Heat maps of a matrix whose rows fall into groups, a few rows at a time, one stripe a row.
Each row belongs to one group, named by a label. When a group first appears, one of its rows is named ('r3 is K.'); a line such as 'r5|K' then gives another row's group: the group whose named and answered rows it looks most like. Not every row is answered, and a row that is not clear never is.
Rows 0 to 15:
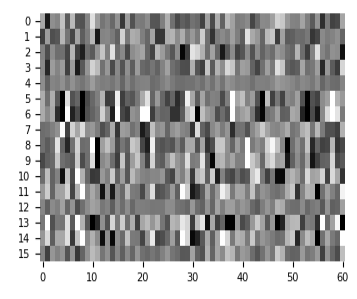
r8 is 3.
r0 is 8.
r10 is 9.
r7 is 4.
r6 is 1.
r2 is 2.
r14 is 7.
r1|3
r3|8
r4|8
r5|1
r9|3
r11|7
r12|8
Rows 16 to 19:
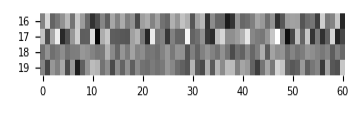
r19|8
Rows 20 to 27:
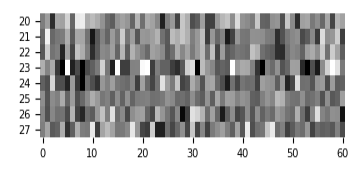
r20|7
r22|9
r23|1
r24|2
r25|8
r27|3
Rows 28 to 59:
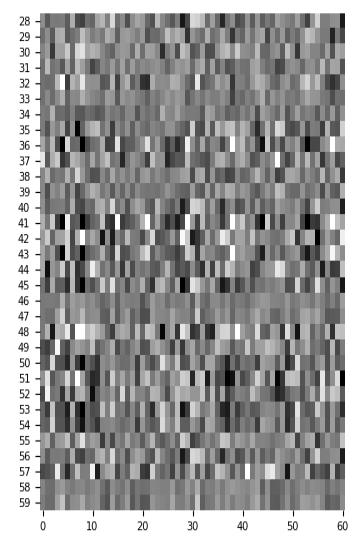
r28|2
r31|9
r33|4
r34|2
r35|8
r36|1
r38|9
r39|8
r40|2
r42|7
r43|1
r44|8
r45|2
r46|4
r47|4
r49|3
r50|2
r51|9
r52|9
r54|2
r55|7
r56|2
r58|4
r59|4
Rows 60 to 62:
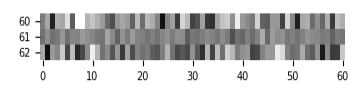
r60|7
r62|8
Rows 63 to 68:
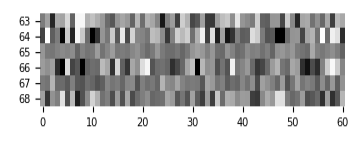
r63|7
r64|9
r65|2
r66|1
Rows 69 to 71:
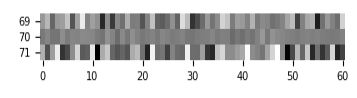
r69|7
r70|4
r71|3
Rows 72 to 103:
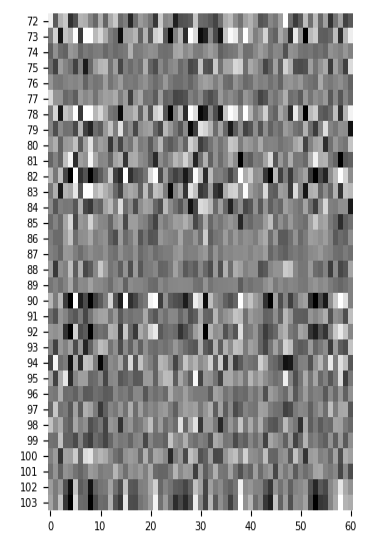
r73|7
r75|8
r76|2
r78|7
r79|2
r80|7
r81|4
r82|1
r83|7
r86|4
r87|4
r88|8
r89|4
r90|1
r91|8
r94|9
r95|3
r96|2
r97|9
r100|7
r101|4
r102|1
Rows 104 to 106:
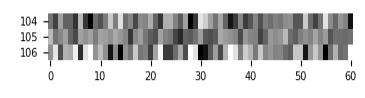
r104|2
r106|7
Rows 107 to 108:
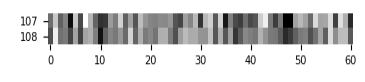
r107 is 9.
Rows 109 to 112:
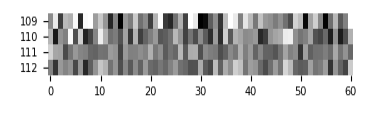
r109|7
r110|8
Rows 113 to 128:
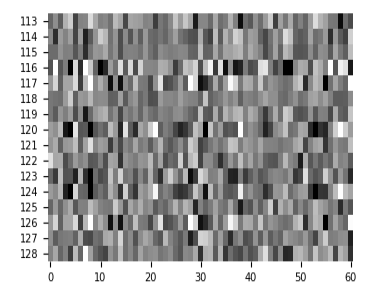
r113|4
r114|8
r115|8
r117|7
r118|4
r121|7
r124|1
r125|4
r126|7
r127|2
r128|9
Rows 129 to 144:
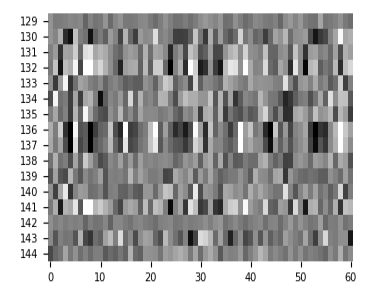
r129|2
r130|1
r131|7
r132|7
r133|3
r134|9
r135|9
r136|1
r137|1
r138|9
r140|3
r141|7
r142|2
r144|3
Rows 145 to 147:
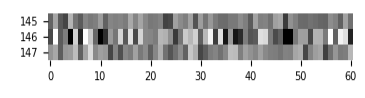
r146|9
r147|7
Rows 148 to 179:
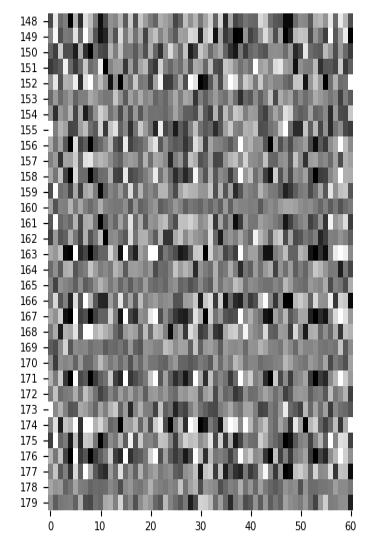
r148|9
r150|2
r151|3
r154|8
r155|3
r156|1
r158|1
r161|9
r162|3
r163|1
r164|4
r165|8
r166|9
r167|1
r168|7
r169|3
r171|1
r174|7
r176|1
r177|9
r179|2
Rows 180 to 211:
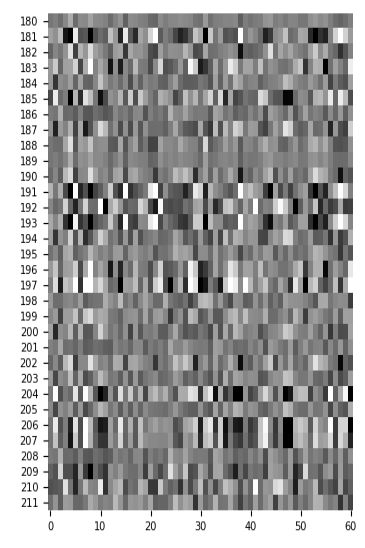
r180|4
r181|1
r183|7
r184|8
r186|2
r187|8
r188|4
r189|4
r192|3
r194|8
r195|4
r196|7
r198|2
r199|7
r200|8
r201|2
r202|4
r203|8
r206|9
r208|2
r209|2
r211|4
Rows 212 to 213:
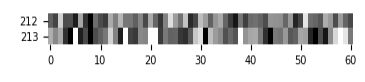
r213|1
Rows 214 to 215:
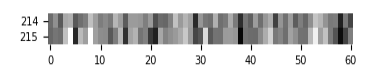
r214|4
